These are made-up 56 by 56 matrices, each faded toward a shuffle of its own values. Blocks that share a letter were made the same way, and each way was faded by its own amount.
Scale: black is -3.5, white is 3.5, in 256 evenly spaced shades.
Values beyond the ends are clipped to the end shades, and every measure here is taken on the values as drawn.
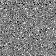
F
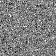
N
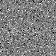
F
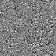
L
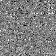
F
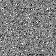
F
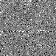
F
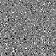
L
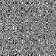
L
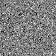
N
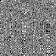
L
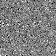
F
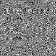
L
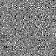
L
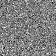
N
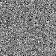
N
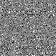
F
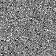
N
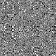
L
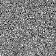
N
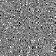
L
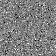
F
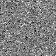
F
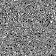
F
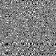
L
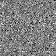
N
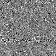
F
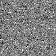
F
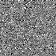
N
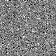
N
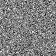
N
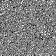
F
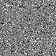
F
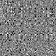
L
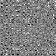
L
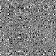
L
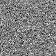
N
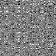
L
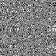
L
